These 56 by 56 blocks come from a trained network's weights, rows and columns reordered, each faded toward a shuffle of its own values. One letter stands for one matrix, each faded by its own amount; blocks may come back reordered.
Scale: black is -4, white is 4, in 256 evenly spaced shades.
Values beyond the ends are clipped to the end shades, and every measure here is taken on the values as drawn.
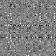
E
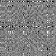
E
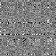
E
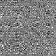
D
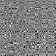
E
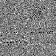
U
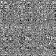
D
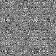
D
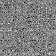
U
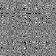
E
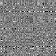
E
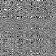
E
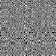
E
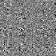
E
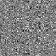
D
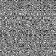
D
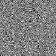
D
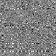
U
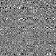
E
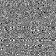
U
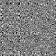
D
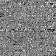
U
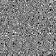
D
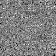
U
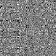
D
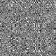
D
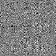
D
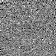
U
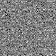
U
